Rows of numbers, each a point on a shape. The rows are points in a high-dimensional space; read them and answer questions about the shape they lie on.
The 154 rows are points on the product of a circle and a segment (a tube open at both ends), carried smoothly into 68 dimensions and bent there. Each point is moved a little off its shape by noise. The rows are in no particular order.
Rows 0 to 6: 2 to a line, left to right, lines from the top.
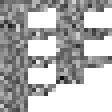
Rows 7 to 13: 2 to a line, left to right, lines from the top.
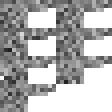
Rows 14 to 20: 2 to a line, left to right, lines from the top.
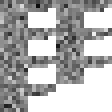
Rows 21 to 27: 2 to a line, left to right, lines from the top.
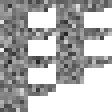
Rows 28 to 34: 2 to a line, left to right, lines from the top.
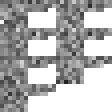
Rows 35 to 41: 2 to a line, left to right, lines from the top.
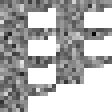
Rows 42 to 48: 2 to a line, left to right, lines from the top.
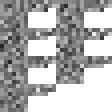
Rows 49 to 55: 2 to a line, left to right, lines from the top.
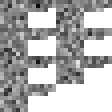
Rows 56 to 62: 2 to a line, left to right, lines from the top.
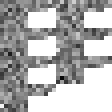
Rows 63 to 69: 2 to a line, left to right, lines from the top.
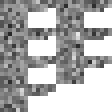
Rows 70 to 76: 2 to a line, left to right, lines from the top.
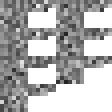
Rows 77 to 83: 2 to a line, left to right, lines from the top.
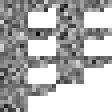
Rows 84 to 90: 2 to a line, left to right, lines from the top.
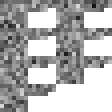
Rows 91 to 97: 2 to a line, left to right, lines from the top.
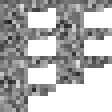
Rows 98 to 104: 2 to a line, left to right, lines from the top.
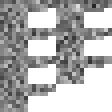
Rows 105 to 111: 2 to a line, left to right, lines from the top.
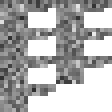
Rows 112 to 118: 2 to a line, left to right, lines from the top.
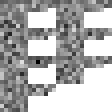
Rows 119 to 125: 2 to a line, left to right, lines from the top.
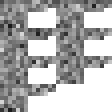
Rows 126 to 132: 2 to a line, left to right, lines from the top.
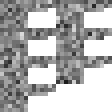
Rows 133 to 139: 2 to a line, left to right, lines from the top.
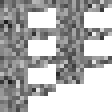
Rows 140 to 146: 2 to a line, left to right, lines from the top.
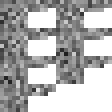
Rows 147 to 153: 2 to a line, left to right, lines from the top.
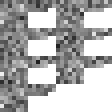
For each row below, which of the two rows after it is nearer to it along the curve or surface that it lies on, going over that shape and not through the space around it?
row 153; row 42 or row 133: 42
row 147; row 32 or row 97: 32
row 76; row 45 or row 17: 17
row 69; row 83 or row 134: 83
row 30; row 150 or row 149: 150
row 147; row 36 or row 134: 134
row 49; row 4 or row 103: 4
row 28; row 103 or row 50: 103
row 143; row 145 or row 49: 49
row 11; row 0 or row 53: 53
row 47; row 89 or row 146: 146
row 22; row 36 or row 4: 4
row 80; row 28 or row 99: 28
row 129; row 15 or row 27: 15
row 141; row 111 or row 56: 56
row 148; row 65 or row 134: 134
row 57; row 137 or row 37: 37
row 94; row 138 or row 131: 138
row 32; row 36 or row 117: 117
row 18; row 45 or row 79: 45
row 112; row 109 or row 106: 106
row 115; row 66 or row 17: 17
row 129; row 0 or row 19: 19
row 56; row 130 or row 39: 130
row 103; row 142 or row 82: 142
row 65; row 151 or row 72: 72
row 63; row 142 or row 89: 142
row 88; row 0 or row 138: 138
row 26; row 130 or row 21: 130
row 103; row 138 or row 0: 138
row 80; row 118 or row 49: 118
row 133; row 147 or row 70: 147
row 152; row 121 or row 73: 121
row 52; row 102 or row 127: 102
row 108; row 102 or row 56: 56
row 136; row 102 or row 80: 80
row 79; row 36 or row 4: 4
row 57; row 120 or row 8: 8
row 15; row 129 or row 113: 129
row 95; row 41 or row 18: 41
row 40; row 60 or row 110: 60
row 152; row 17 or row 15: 17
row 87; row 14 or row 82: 82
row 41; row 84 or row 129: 84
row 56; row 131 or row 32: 131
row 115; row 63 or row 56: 56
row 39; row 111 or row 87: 87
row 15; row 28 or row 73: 73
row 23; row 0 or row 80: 80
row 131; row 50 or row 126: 50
